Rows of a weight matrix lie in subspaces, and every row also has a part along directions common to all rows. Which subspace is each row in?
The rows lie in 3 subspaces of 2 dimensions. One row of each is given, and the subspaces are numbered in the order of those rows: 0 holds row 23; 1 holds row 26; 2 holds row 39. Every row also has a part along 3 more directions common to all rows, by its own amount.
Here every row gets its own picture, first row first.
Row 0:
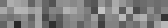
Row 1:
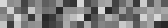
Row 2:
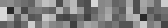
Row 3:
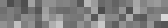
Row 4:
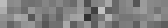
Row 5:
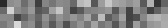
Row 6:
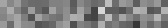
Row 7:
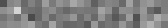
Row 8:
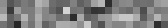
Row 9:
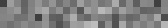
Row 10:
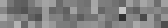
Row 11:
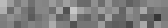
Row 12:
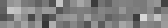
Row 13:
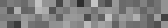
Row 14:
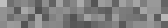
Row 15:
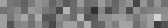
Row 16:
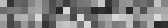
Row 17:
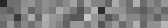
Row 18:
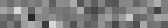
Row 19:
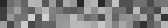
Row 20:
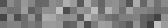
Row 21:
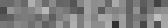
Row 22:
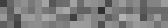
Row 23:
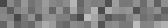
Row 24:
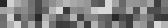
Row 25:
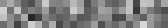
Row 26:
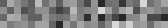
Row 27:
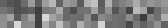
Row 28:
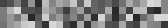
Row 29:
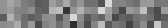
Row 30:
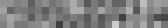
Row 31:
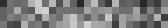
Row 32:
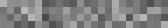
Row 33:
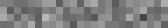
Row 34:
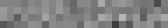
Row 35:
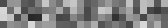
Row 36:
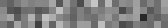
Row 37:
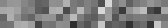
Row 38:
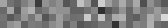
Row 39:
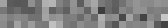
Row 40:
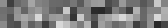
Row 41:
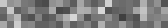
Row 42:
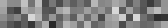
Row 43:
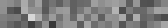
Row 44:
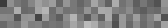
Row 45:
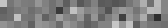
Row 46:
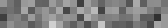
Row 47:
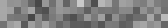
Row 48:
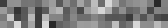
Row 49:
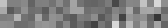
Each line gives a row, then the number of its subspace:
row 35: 2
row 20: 0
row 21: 1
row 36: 2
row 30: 1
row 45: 1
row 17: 0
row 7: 2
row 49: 1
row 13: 1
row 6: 0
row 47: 1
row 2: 2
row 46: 0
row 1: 0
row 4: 0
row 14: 1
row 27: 2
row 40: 0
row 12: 2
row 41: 0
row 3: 2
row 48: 2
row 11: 0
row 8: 0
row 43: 2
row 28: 2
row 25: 2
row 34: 1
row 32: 2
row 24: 0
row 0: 2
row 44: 1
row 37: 0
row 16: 0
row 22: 0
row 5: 1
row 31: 1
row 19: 1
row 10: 2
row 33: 2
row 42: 2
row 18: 2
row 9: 1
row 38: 1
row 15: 0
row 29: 0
